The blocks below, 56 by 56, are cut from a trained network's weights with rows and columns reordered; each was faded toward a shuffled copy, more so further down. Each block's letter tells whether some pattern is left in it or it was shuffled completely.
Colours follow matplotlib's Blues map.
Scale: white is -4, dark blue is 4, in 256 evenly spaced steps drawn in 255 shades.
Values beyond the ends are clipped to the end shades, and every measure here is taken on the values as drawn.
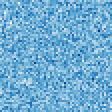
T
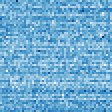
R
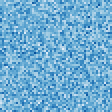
T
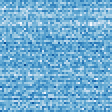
R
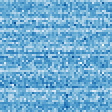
R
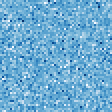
T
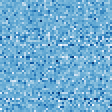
R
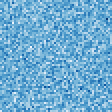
T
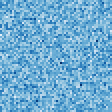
T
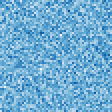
T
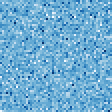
T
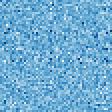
R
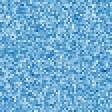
T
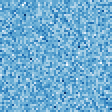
T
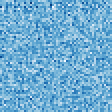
R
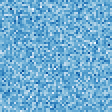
T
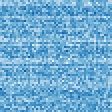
R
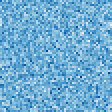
T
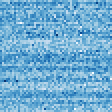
R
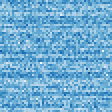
R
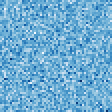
R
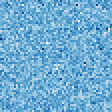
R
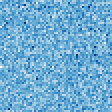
T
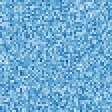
T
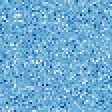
T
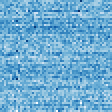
R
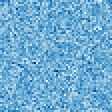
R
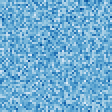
T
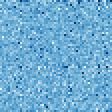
R
